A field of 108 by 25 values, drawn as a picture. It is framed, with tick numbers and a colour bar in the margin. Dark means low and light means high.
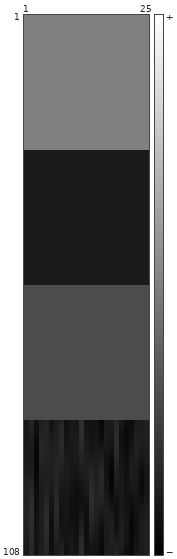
The table splits into 4 rows of 1 panel. Panel 1,1: middling, flat. Panel 2,1: very low, flat. Panel 3,1: low, flat. Panel 4,1: very low, streaked downward, faint in contrast.
